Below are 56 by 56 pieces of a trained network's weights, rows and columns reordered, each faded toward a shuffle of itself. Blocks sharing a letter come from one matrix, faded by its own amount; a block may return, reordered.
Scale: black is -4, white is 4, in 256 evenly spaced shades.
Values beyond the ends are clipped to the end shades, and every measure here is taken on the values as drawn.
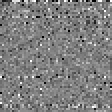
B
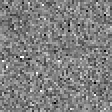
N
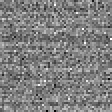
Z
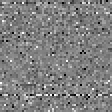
B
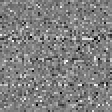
B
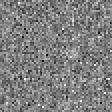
N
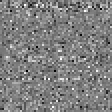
B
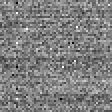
Z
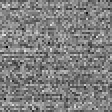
Z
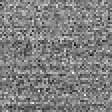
Z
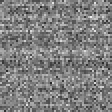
Z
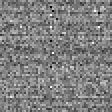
Z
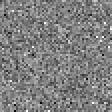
N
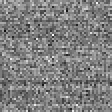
Z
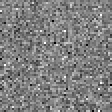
N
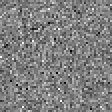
N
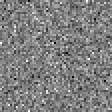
N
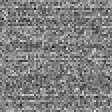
Z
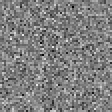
N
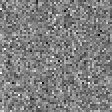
N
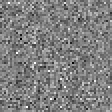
N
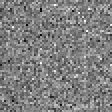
N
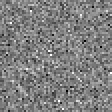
N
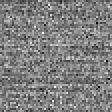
Z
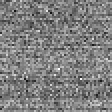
Z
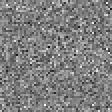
N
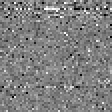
B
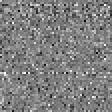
B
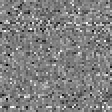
B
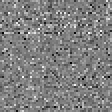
B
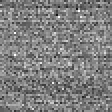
Z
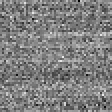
Z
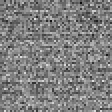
Z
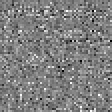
B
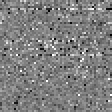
B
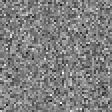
N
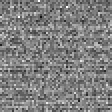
Z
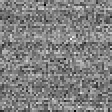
Z
